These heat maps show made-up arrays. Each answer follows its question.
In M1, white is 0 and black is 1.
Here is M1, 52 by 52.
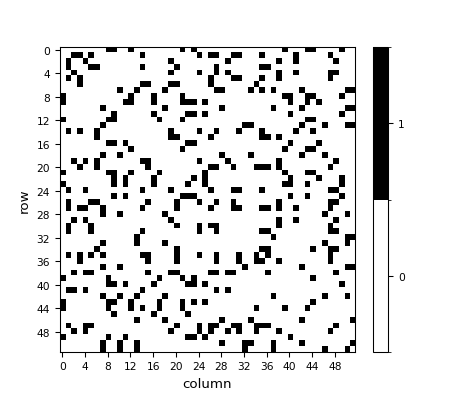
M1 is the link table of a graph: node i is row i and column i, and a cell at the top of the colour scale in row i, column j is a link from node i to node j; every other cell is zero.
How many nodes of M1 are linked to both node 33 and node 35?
1
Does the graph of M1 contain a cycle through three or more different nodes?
yes
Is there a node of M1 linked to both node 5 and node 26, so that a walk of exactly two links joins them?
yes
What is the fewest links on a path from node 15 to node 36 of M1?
1
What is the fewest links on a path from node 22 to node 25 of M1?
1
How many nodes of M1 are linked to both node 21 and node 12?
6
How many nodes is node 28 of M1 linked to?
5
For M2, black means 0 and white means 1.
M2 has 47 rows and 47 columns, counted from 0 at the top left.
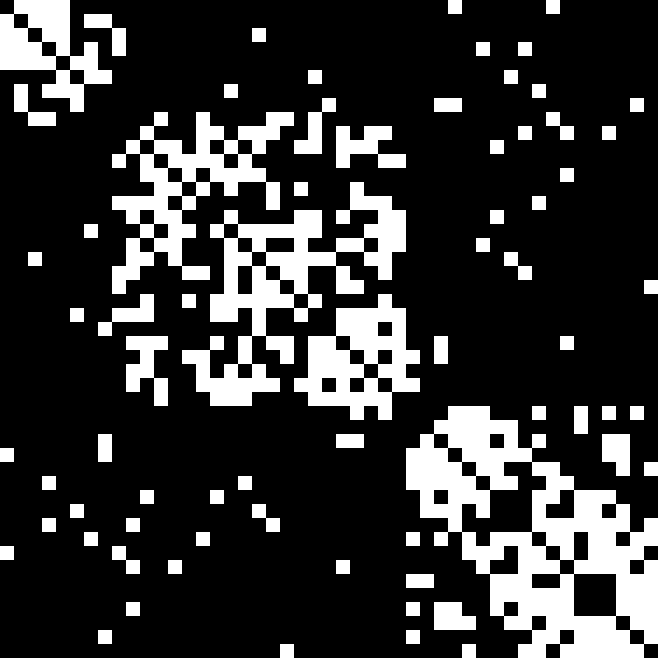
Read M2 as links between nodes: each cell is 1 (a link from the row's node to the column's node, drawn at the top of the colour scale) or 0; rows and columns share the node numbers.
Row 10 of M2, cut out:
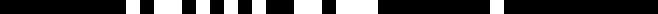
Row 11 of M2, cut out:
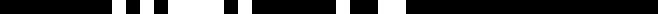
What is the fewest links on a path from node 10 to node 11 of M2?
1
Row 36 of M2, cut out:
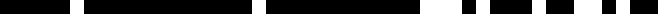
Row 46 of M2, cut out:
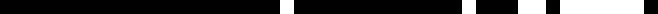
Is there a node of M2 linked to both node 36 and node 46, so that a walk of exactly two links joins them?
yes
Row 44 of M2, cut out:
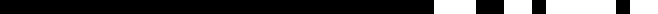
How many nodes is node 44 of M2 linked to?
12
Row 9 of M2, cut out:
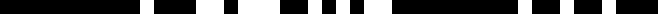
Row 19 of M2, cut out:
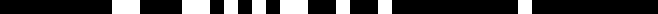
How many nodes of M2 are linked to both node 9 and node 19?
5
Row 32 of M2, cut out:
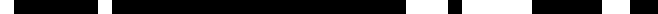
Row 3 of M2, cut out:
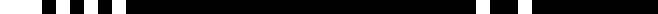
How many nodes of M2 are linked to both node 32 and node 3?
3
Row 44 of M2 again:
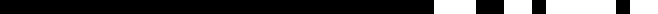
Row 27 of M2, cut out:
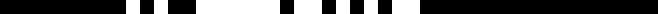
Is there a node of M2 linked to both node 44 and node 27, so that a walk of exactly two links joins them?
no
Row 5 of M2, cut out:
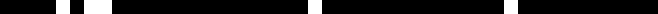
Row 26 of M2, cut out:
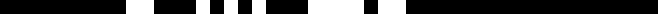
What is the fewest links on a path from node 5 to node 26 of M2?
2
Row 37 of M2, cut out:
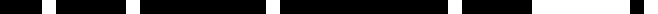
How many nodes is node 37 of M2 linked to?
12
